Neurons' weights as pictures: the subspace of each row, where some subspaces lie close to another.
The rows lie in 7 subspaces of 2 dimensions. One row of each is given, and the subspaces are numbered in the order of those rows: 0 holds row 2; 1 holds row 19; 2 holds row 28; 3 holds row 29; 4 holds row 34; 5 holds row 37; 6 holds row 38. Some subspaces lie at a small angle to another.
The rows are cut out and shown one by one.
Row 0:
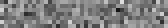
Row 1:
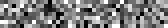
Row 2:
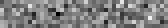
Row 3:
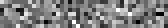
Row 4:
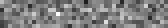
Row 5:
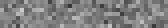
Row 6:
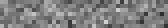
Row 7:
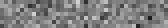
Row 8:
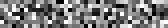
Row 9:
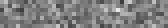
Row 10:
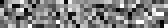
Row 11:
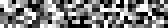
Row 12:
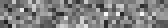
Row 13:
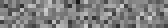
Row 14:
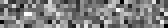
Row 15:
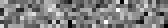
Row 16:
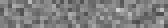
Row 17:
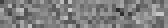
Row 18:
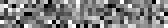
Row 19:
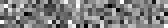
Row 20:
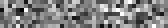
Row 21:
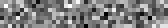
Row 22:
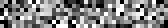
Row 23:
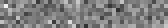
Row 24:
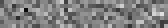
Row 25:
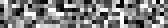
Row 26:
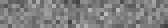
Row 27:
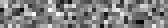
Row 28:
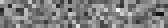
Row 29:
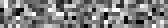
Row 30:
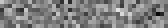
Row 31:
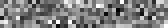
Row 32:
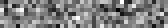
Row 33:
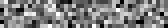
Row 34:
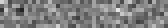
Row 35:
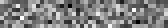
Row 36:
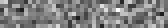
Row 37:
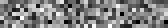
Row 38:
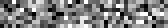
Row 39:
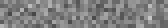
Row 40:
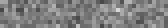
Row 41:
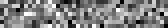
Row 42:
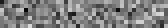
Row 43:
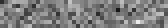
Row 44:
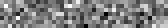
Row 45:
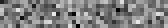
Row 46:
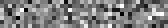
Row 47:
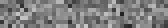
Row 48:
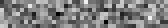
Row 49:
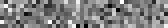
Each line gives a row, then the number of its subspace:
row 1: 0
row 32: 4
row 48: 0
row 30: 2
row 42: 5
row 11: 6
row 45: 2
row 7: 0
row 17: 2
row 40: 4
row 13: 0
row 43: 5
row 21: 3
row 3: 2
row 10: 5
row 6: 6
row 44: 3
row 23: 1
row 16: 2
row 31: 6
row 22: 6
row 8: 5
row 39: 0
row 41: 3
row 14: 1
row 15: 6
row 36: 4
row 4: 0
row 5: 4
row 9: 4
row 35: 5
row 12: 6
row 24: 5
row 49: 1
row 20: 4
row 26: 3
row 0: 1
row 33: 3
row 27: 3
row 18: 1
